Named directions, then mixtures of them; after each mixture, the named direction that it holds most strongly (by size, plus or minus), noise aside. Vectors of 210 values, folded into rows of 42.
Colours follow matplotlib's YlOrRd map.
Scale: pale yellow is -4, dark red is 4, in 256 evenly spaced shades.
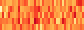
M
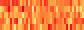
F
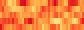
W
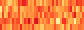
M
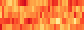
W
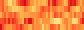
W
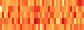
M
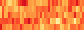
W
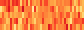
F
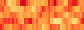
W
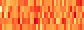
M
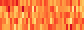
F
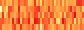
M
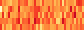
M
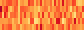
M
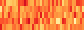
M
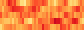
W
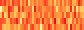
F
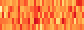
M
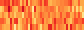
F
